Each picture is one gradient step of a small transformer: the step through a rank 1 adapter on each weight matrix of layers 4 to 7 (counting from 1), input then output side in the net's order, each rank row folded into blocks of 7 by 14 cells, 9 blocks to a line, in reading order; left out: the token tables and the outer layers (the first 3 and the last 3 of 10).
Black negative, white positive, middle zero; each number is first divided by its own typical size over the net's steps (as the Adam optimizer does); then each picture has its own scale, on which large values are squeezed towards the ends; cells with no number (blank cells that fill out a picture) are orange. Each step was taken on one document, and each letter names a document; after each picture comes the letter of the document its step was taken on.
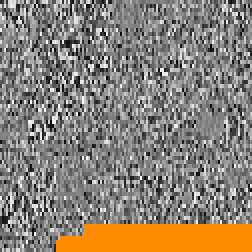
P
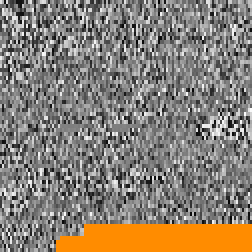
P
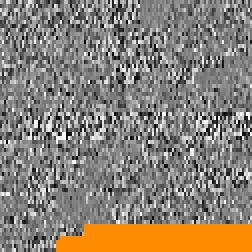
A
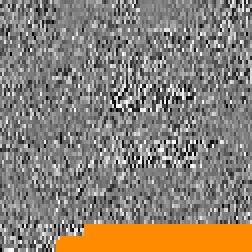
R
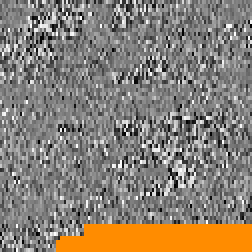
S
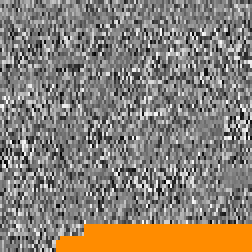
P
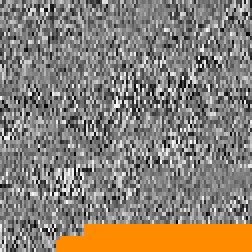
R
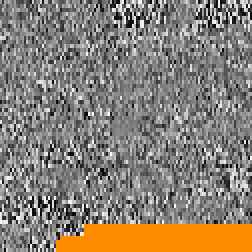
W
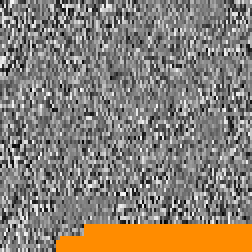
P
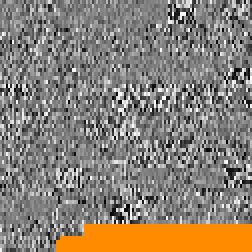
R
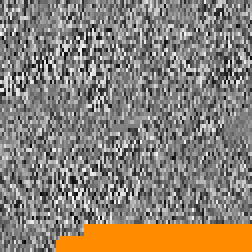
W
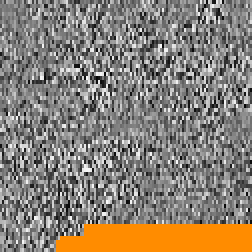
W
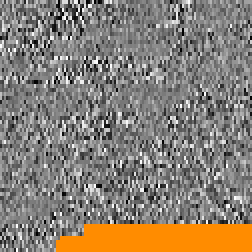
S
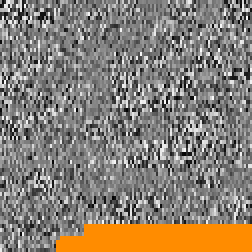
R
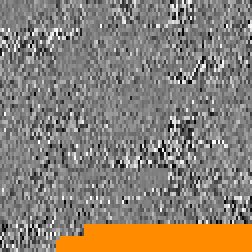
S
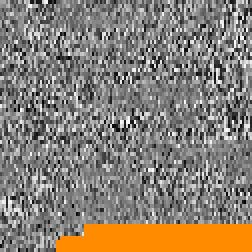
P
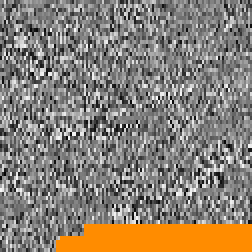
A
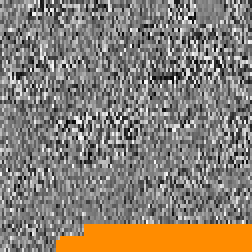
P
